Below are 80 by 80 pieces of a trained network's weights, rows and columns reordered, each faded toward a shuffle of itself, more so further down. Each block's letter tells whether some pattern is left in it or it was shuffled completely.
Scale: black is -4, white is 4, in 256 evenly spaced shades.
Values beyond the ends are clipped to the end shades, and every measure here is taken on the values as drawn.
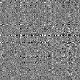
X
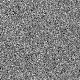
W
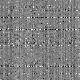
X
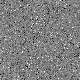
W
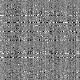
X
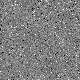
W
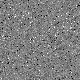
W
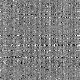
X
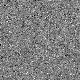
W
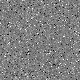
W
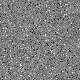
W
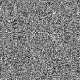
X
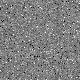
W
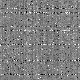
X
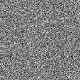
X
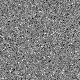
W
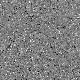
W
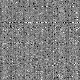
X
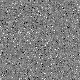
W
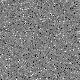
W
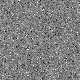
W
